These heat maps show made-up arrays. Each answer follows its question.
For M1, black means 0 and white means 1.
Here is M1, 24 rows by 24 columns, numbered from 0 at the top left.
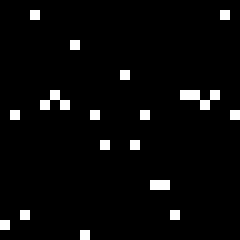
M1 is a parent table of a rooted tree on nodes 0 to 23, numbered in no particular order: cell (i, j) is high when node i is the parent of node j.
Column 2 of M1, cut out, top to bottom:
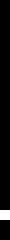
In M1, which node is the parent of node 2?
21
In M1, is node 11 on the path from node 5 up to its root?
yes
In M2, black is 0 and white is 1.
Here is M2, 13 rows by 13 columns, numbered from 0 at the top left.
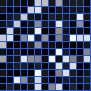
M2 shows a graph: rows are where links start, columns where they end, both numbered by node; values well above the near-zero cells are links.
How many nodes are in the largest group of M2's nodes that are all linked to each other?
3
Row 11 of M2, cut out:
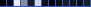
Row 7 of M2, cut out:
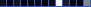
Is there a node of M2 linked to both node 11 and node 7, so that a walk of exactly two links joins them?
no
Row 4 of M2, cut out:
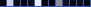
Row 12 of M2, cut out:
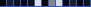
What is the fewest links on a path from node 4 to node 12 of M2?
2
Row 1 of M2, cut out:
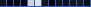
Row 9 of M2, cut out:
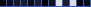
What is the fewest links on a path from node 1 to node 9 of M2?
3
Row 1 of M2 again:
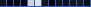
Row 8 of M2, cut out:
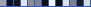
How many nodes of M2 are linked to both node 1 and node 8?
2
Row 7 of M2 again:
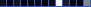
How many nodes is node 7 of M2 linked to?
2
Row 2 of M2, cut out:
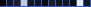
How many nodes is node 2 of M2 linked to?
2
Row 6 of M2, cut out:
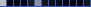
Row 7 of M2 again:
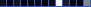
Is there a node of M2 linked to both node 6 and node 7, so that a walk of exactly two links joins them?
no
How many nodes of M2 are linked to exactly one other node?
0
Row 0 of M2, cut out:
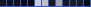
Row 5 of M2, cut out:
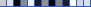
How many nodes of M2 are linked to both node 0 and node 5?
2
